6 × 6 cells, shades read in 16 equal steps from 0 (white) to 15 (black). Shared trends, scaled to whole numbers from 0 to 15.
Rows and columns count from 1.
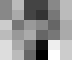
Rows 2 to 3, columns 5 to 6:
8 4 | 9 5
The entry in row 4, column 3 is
5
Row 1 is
7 4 11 11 7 4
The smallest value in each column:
2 4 5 7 0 3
